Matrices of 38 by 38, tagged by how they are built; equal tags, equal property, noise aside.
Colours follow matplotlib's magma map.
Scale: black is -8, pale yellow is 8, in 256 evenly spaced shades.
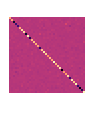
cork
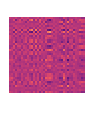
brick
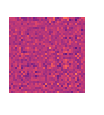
brick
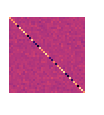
cork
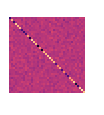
cork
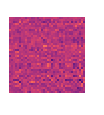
brick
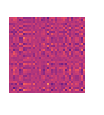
brick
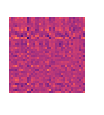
brick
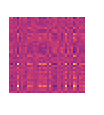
brick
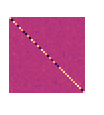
cork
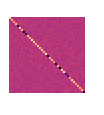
cork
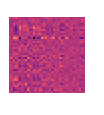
brick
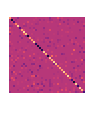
cork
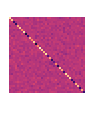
cork
